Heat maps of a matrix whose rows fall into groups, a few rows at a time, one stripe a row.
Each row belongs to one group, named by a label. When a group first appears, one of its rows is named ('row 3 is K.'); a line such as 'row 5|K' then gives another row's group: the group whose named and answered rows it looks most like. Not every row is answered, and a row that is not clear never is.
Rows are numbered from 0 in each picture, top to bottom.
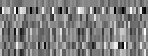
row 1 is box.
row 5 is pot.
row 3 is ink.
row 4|pot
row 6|ink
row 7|pot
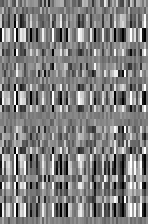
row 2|pot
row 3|pot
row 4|box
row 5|box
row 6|pot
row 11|ink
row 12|pot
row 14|box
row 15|pot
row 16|pot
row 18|ink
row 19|box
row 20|ink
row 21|pot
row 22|box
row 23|box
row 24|box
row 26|box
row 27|box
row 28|ink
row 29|box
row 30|box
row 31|ink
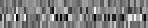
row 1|pot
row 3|ink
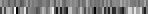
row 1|box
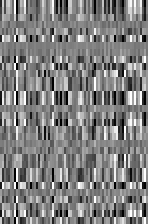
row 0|box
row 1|box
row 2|box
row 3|ink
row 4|pot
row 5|box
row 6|pot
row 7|pot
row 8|pot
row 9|box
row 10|ink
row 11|pot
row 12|pot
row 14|box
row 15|pot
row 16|box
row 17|box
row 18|ink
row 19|ink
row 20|pot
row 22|ink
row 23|ink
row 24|pot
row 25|pot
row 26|box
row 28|pot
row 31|pot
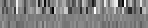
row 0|ink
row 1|pot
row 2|pot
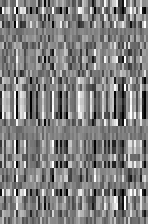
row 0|ink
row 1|box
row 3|pot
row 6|ink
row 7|pot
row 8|ink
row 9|pot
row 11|box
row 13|box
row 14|box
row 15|box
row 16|box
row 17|ink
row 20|box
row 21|box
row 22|ink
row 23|box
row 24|pot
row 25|pot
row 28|ink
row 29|ink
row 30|box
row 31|ink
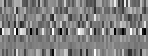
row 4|box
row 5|pot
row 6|pot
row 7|pot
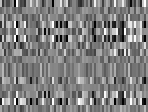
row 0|pot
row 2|ink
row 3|box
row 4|ink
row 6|pot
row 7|ink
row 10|ink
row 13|ink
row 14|box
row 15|pot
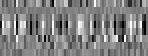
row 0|pot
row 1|pot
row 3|box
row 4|box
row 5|ink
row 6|pot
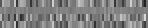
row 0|box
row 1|pot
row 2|pot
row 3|box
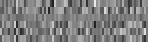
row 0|pot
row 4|pot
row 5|box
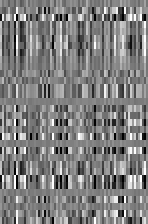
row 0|pot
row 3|pot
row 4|pot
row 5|pot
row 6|pot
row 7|pot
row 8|pot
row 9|pot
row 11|ink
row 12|ink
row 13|ink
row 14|pot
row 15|box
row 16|ink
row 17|box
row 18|ink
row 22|ink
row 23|pot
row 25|box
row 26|box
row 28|ink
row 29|pot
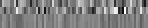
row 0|box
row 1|ink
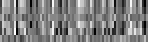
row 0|box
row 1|box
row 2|ink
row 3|box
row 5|pot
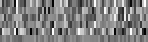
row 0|pot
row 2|ink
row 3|pot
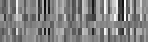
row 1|ink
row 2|ink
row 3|pot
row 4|ink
